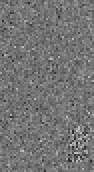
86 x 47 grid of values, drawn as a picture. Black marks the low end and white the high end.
No overall slope runs across the table. The grain is fine, like static. In the bottom right lies a patch that is rougher than the rest. Neither half mirrors the other. Values change most from cell to cell in the bottom right. The distribution is heavy-tailed on both sides.
